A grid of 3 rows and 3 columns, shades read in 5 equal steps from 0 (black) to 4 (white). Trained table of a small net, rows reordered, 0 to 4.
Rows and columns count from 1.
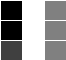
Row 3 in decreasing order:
4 2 1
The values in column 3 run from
2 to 2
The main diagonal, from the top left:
0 4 2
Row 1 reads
0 4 2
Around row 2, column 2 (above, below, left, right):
4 4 0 2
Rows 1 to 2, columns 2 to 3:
4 2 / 4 2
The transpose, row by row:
0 0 1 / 4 4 4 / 2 2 2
